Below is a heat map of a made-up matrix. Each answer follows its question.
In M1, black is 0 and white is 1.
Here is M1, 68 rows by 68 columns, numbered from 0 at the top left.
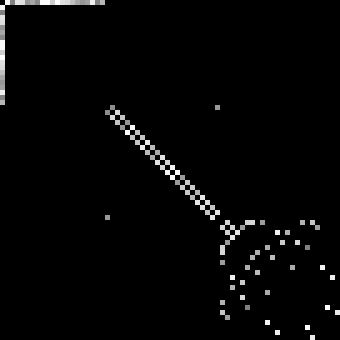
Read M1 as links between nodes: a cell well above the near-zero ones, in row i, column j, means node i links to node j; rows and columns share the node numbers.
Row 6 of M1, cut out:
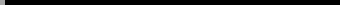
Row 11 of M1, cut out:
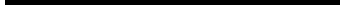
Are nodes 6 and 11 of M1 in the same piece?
yes
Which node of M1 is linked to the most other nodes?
node 0
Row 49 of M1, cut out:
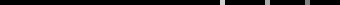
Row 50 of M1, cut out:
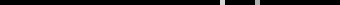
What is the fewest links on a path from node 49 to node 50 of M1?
2
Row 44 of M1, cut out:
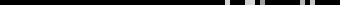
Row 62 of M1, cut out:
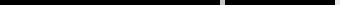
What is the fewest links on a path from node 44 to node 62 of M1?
1
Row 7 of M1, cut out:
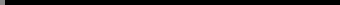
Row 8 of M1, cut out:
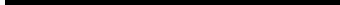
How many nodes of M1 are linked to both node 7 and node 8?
1
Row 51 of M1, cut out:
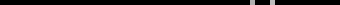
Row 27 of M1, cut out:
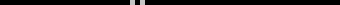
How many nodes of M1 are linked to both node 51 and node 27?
0
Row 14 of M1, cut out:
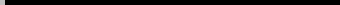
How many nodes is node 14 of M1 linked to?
1
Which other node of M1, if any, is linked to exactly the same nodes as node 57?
node 47
